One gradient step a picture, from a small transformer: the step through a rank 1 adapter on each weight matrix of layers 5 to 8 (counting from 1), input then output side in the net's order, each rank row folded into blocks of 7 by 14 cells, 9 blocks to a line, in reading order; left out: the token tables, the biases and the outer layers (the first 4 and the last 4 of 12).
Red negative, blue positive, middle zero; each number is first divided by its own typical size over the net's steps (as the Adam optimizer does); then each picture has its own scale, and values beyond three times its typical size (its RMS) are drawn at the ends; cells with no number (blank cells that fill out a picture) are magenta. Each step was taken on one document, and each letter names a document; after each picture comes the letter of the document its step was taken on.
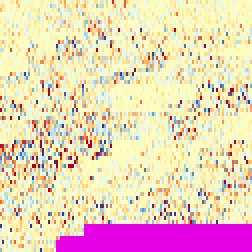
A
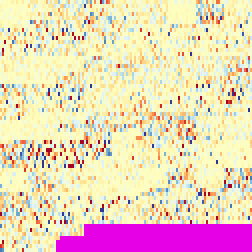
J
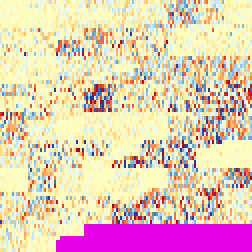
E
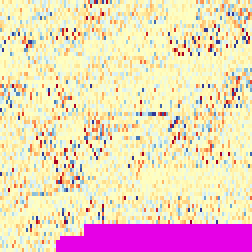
J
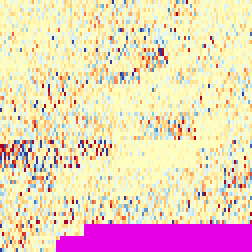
A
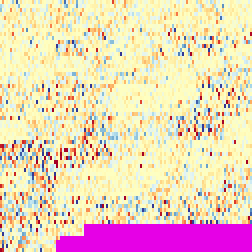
A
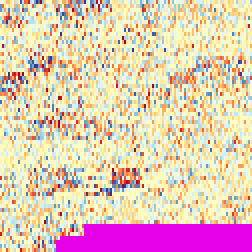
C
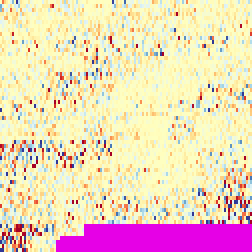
A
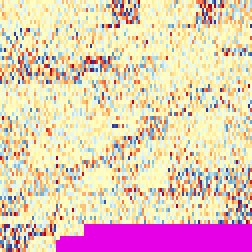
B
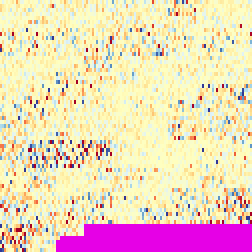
A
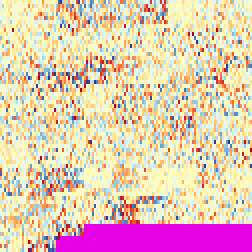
C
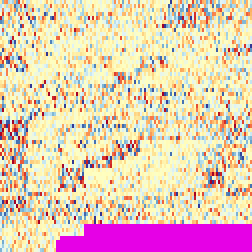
B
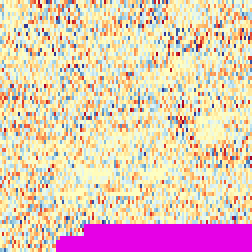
C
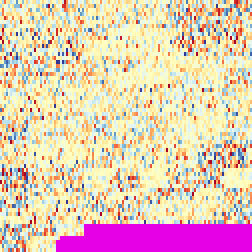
B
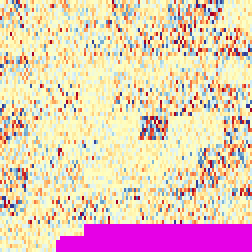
B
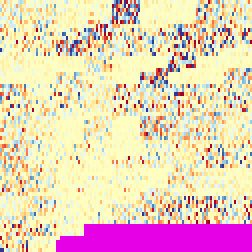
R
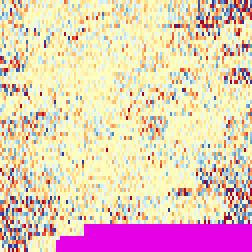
B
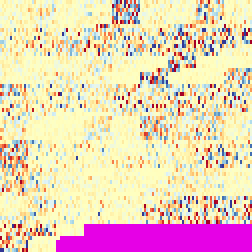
R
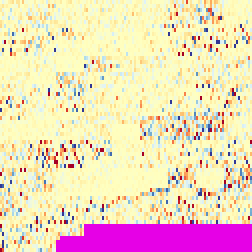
J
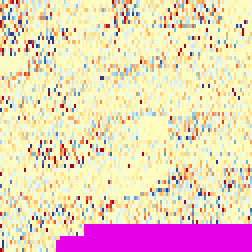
J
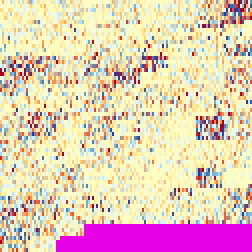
B
